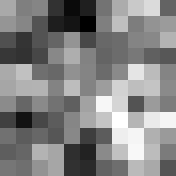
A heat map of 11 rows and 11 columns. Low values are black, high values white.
Ninth with the lowest average: top middle. Ninth with the highest average: bottom right. Average level on the scale: 50%.
